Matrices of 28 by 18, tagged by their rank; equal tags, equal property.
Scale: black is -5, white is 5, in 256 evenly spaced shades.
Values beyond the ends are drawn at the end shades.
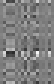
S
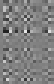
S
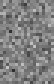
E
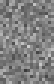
E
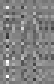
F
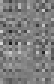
F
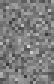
E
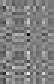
S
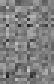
F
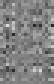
F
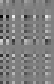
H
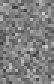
E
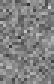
E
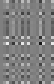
H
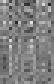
F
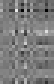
S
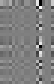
H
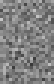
E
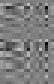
S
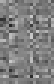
F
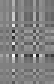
H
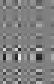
H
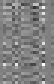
S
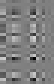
H
